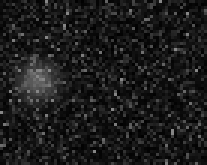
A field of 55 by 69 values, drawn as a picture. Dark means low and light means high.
The middle left is the ninth with the highest average. The values are skewed, with a long tail toward high values. No row or column stands out. There is no overall slope. A single bump stands in the middle left.
